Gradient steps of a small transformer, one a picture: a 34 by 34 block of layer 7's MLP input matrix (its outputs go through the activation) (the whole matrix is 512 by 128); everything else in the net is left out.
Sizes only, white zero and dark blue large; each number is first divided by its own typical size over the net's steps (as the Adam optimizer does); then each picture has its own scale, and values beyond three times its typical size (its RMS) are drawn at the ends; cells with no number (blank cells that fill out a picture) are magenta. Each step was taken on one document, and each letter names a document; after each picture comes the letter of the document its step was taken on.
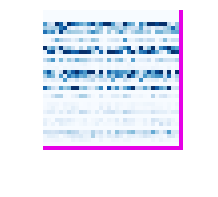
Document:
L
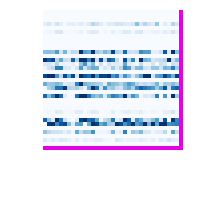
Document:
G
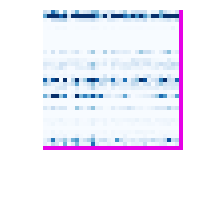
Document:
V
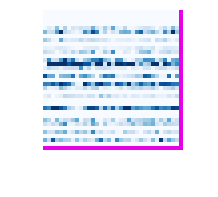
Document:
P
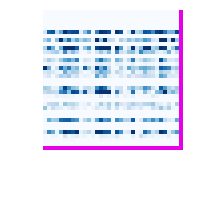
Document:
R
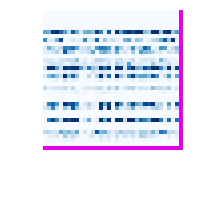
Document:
R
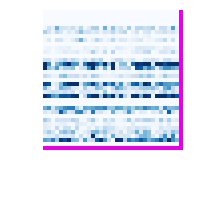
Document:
P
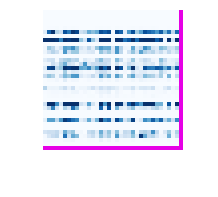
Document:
R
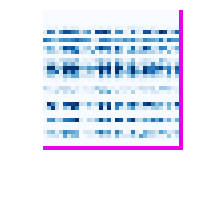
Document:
R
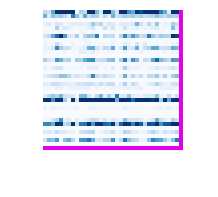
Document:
G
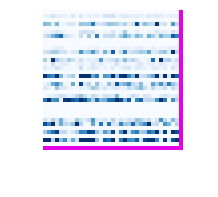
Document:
G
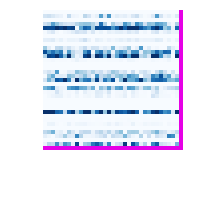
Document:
L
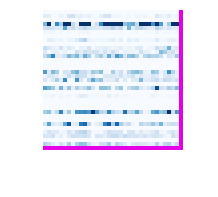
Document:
L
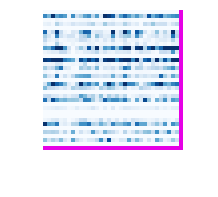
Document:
G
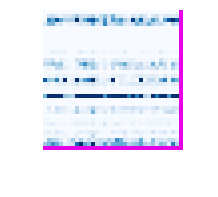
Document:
V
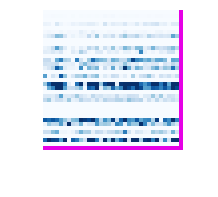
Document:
G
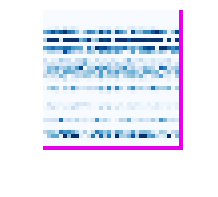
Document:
R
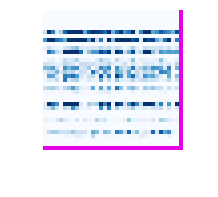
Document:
R
